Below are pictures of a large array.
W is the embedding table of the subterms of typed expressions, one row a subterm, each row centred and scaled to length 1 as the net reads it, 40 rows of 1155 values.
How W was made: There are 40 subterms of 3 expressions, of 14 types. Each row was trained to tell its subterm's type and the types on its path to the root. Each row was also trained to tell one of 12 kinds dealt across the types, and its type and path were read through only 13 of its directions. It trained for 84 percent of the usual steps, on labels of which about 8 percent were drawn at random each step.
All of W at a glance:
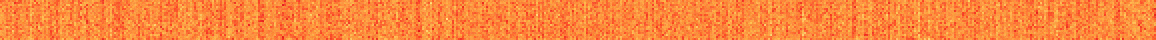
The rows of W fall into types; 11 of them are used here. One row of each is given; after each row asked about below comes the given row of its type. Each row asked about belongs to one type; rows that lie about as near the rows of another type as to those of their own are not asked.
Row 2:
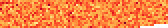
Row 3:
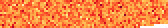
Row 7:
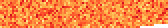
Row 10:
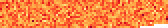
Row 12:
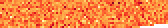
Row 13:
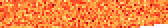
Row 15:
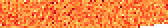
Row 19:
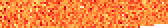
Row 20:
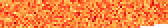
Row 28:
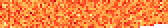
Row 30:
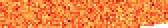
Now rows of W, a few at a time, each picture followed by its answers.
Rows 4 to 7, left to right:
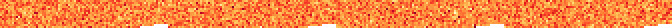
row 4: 30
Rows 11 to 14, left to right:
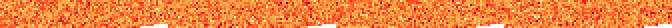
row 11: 30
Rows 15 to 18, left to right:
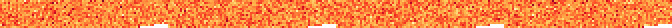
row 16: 19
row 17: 7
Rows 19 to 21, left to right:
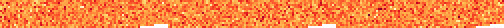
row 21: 13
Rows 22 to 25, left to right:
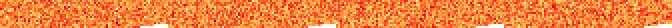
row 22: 10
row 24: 3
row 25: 3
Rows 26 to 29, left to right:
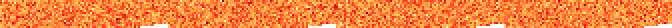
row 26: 28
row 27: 28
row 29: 13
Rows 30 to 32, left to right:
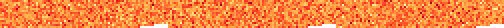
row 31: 30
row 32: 10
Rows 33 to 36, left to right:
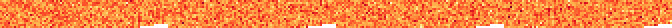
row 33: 7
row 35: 2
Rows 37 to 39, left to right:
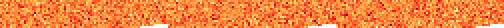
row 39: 20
